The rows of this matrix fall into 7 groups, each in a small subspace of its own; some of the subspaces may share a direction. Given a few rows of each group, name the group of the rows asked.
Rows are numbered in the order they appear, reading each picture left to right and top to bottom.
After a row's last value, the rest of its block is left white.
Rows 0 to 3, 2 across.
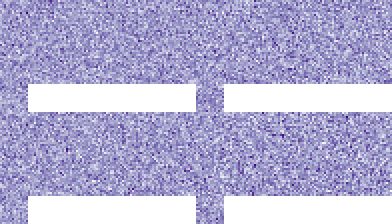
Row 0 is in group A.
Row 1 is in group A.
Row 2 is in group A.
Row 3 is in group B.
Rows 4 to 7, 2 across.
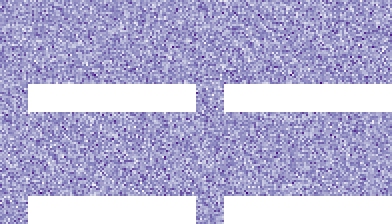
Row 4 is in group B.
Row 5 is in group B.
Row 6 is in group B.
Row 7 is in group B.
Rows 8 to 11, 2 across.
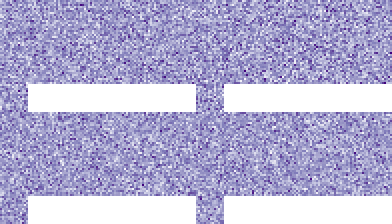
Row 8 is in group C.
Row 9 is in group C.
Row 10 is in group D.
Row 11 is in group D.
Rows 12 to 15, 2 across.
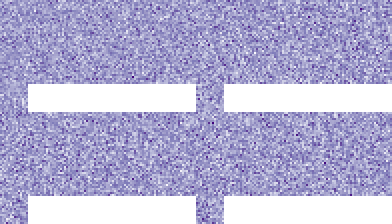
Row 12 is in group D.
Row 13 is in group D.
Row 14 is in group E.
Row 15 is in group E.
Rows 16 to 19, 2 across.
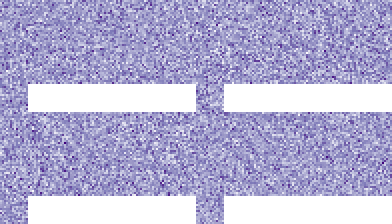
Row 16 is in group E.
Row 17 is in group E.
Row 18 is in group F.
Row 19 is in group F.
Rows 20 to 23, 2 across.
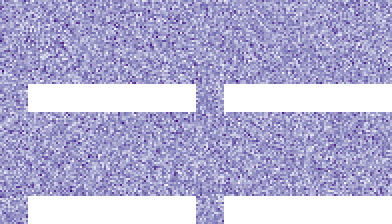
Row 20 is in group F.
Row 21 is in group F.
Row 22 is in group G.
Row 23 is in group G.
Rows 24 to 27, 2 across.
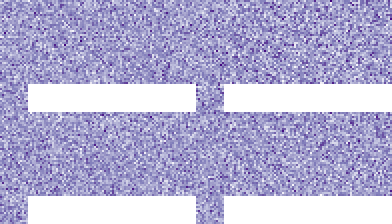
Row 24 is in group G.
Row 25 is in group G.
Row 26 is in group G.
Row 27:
G
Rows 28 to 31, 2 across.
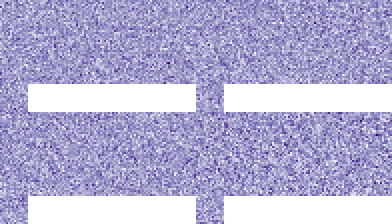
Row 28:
B
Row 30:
G
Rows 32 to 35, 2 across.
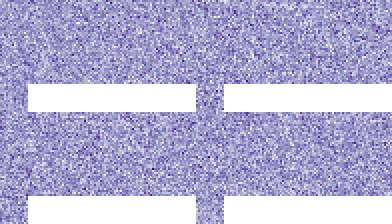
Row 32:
A
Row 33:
B
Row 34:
C
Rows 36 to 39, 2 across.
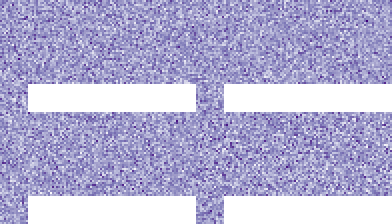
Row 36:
B
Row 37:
C
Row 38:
B
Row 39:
E
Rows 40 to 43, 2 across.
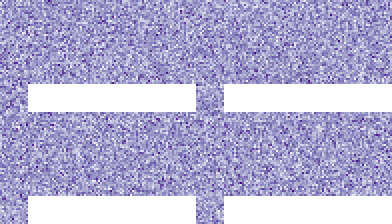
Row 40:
E
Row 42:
D
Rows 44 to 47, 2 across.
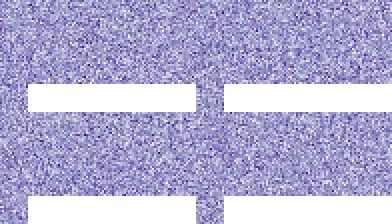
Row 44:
C
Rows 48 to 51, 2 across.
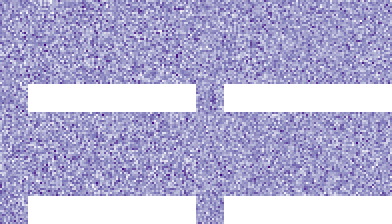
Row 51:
A
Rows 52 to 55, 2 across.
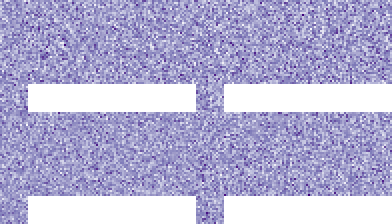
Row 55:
E
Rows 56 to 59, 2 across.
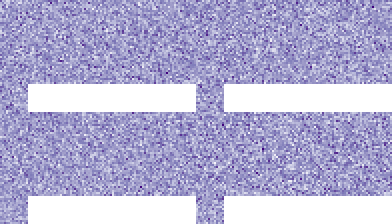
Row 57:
D
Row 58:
D
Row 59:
A
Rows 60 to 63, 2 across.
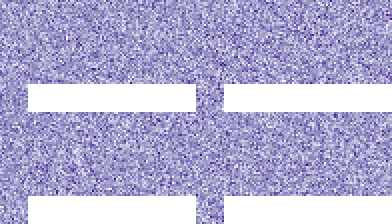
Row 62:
D
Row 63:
E
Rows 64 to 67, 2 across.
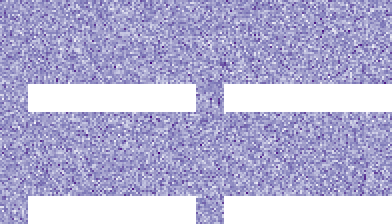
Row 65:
D
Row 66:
D
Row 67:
G
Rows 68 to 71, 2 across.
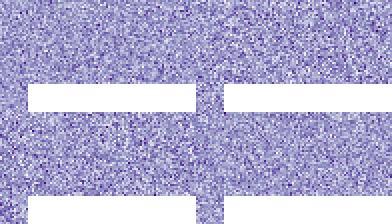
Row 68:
A
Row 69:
F
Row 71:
B
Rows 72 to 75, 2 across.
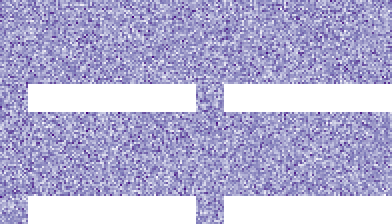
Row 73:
C
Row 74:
G
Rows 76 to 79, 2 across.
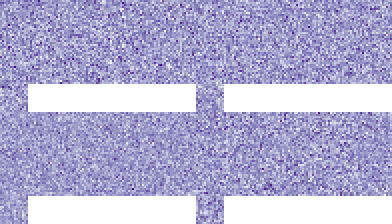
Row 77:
D
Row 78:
D
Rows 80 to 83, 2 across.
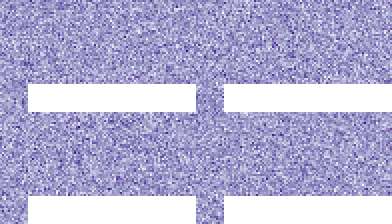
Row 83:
E
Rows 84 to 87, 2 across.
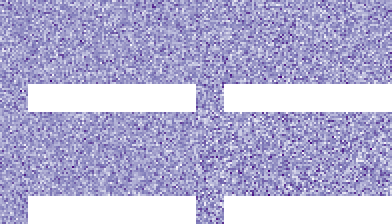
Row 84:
B
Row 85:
C
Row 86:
A
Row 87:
B
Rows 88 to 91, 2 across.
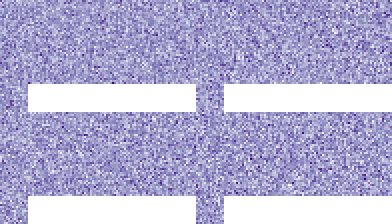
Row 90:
B
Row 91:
B
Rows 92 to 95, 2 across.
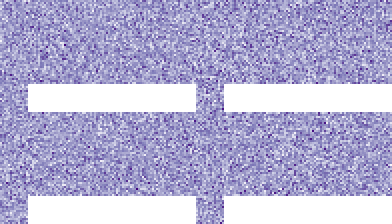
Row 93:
G
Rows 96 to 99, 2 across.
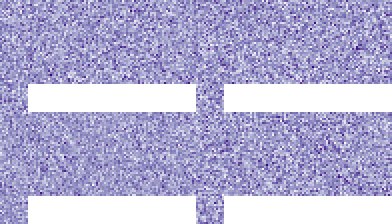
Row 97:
B
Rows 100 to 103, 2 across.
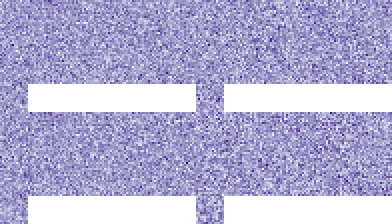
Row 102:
D
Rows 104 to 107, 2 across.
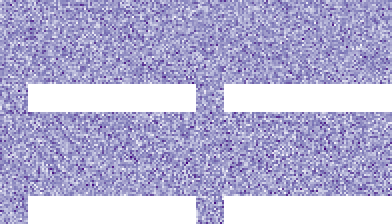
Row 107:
C
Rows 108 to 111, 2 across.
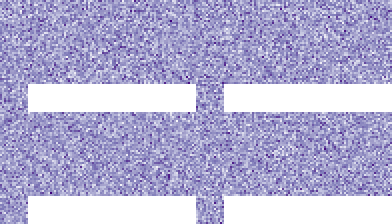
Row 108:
C
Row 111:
C
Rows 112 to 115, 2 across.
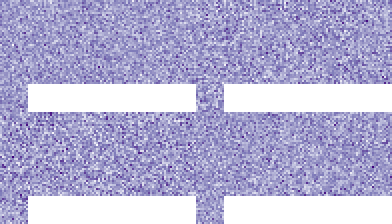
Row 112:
D
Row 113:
C
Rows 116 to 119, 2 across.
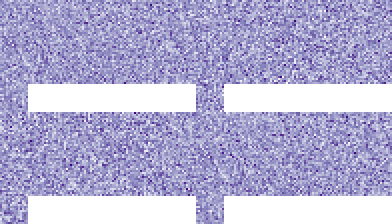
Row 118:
C
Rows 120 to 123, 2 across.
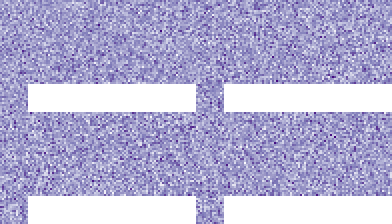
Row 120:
A
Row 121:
D
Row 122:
F
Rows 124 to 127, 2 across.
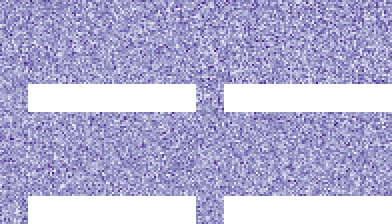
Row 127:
A
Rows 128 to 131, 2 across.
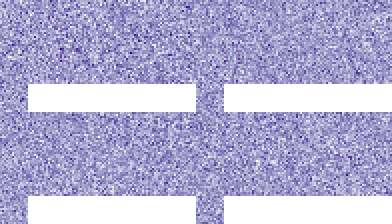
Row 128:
D
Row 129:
F
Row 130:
A
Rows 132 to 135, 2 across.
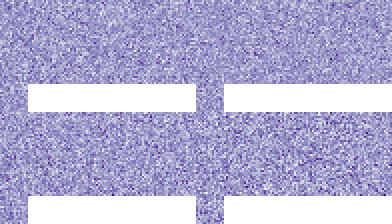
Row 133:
B
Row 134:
E
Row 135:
C
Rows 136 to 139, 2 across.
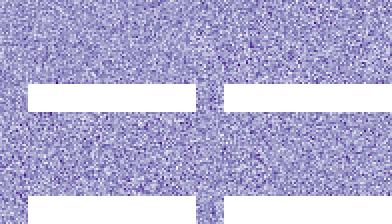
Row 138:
A
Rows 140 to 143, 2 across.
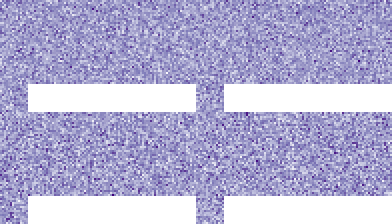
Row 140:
E
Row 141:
G
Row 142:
E
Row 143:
D
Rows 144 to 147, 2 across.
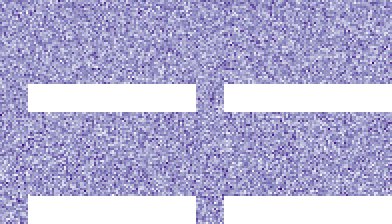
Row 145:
F
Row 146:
E
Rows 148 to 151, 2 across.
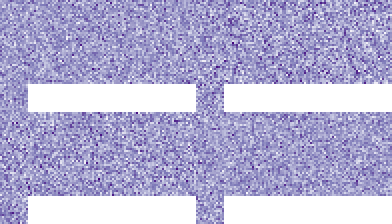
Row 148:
A
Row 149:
F
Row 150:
E
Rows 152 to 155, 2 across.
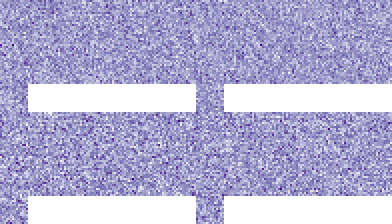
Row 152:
E
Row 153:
F
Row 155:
C
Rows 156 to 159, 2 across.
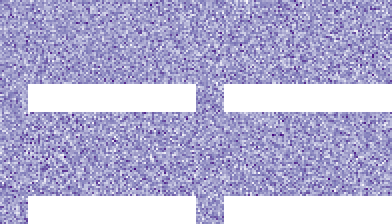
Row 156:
F
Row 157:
A
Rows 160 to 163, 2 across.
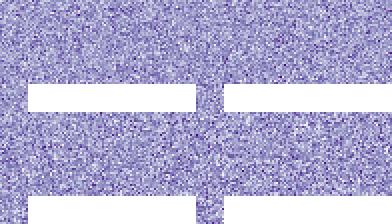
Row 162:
F
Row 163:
E
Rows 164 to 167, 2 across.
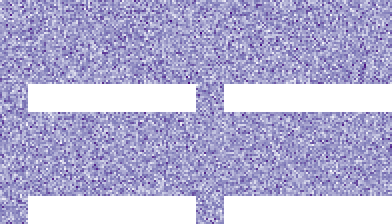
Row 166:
E
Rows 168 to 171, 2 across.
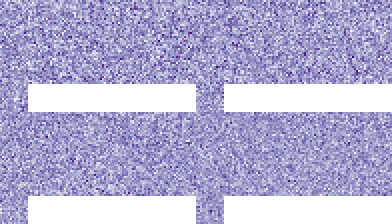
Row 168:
F
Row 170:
A
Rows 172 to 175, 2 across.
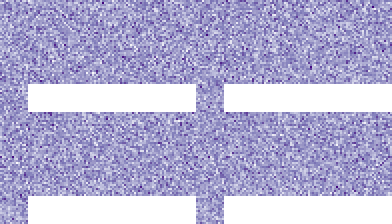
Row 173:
D
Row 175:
D
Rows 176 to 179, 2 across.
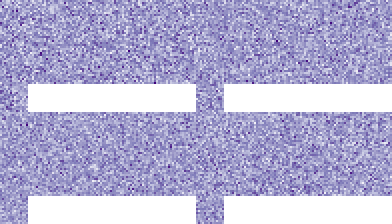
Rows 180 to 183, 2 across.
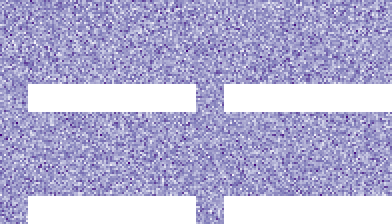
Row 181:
A
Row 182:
E
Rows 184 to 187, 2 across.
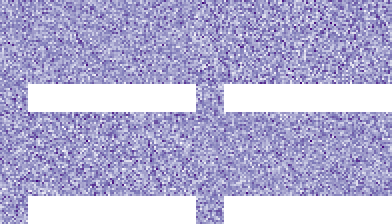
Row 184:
B
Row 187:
B
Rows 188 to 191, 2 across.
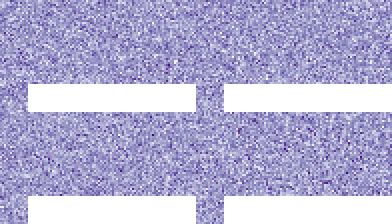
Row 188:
G
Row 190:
G
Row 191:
B
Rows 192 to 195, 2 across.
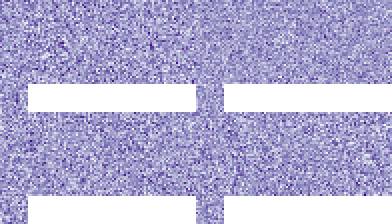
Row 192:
F
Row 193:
C
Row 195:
F
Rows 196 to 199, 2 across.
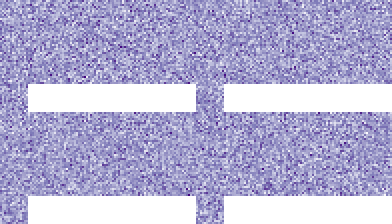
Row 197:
E
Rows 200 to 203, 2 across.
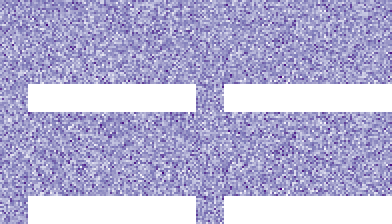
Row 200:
A
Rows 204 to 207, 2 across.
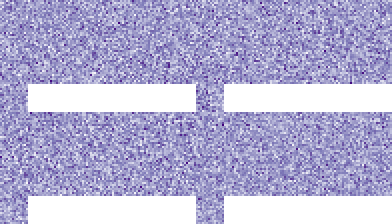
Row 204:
G
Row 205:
E
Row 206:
D
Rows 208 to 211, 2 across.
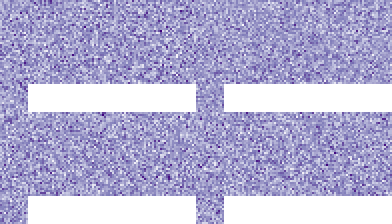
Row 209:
A
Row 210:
G
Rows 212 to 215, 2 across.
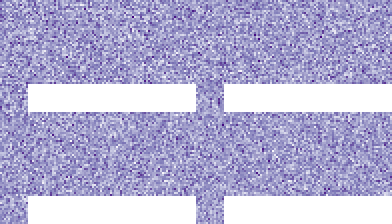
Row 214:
G
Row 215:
A
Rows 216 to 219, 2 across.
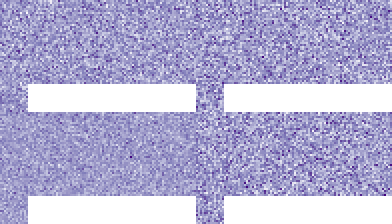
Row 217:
C
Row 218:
B
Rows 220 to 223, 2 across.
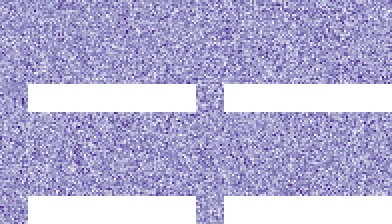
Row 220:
D
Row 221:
C
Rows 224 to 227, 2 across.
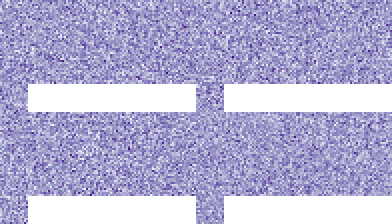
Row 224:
E
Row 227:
A
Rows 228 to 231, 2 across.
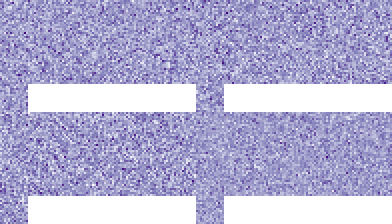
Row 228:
G
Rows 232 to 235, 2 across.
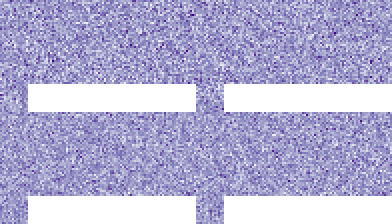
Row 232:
F
